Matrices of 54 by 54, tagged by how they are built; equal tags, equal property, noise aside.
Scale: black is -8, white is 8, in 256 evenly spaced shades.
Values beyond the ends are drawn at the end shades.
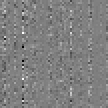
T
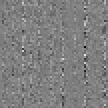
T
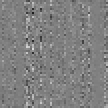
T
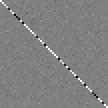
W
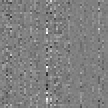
T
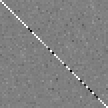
W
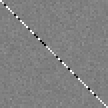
W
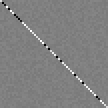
W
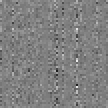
T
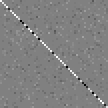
W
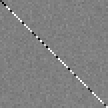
W
